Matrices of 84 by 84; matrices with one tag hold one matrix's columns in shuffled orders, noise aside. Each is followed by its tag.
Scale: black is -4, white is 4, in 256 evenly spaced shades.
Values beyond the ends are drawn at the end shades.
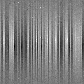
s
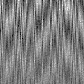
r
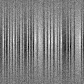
s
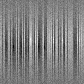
s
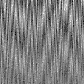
r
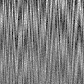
r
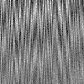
r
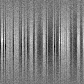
s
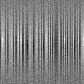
s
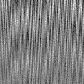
r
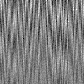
r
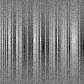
s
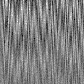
r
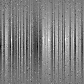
s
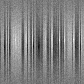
s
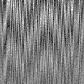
r
